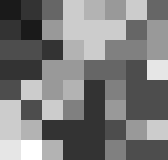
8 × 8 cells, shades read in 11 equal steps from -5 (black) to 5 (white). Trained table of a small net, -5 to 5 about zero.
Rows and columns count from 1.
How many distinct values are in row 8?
6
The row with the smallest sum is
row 4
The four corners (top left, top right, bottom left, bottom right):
-4 -1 4 -2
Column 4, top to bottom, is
3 3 2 1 2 0 -3 -3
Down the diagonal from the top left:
-4 -4 -3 1 -3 1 1 -2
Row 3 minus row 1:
2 1 -2 -1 1 -1 -3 2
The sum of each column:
-4 -4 1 5 -5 2 -5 2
